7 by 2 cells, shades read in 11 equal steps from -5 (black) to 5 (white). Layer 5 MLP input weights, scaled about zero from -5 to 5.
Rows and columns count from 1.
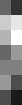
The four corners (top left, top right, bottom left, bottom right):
-1 -3 -2 -4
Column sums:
2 1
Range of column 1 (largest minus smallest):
5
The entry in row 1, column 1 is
-1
